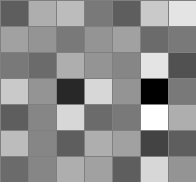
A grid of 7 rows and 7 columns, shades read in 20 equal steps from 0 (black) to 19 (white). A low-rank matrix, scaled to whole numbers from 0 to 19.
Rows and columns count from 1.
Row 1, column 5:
7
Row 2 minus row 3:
3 3 -4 0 2 -9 3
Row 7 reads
8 10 13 12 7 16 11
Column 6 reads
15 8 17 0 19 5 16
